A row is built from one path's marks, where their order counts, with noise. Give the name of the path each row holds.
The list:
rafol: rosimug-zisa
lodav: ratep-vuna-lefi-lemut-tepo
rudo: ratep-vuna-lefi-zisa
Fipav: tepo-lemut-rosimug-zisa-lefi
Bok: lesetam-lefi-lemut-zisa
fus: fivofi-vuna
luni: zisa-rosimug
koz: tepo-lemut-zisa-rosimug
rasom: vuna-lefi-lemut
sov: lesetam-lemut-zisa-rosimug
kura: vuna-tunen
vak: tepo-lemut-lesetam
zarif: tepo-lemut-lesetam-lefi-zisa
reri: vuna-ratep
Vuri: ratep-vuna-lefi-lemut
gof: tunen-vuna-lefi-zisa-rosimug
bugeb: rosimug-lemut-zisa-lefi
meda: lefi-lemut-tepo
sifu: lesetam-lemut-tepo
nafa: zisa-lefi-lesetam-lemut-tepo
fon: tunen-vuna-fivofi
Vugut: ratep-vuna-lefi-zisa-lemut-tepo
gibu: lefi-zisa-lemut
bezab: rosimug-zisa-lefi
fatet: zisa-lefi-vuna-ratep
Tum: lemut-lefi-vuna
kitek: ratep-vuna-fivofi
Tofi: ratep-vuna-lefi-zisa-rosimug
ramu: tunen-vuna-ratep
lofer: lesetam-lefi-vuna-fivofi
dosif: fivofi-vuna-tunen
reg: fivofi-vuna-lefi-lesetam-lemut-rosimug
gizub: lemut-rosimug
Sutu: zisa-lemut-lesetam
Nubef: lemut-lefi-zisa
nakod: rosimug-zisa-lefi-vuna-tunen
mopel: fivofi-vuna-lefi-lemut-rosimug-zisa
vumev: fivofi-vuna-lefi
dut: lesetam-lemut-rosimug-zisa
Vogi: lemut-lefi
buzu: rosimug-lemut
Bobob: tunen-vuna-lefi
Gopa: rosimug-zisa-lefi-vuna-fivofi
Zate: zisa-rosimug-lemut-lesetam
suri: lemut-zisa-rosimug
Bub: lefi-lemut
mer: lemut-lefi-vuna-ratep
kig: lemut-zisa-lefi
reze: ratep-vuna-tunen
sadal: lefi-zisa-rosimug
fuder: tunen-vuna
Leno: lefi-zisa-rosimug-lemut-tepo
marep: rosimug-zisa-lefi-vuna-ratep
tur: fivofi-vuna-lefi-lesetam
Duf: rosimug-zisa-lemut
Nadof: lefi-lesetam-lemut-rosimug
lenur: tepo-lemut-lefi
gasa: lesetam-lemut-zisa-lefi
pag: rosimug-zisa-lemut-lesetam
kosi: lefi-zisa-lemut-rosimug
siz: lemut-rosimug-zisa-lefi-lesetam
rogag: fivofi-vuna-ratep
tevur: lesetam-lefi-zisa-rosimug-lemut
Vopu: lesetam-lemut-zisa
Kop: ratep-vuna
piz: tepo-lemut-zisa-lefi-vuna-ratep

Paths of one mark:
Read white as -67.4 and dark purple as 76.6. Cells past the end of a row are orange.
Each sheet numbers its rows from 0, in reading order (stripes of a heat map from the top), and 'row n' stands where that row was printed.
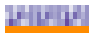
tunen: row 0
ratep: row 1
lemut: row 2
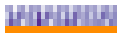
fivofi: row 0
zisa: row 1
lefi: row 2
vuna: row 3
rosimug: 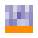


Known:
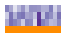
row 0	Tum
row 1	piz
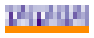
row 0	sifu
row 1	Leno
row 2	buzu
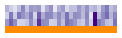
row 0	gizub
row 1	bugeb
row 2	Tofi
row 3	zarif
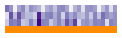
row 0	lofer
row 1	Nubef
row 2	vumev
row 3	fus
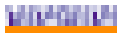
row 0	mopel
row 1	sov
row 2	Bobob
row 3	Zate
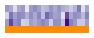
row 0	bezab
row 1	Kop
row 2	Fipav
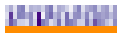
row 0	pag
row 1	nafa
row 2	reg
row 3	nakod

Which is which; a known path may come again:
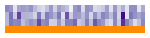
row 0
kitek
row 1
sadal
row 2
tur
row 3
gof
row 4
Sutu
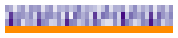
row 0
kig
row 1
bugeb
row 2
meda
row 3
sov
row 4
Vopu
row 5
gibu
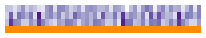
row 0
kosi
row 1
siz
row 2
fuder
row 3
ramu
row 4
mopel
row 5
lofer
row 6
tevur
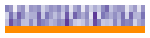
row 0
Gopa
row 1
Vuri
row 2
Duf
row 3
vak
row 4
rogag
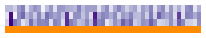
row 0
nafa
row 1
fus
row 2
Vugut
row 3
gasa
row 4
Bobob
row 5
buzu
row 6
pag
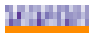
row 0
fon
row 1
rafol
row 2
nakod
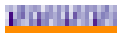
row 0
zarif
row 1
Vogi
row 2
Bub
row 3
lenur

